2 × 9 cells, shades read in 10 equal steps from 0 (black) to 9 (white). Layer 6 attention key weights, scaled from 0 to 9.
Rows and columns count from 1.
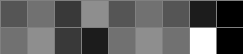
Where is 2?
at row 1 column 3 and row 2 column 3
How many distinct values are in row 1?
6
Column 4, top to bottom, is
5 1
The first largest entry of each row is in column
4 8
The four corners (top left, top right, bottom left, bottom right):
3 0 4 0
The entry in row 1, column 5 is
3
